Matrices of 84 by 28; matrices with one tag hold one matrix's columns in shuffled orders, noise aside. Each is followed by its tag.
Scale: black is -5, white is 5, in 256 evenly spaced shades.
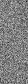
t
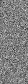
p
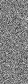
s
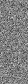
s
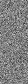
s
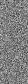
p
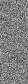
s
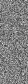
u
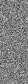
s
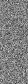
u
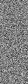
u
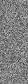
s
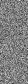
u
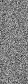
t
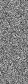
p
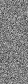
s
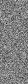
s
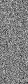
t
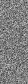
p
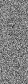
u
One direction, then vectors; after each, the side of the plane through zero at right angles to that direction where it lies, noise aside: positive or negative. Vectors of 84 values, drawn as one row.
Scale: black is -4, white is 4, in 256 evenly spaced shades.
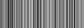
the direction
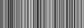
positive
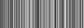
positive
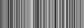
positive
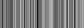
positive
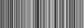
positive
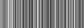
negative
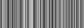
positive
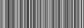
positive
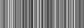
negative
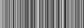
negative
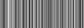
negative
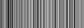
positive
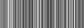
negative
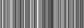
negative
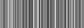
negative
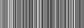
negative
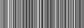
negative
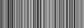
positive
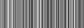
negative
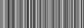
positive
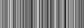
negative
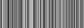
positive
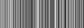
negative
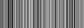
positive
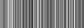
negative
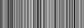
positive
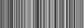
positive
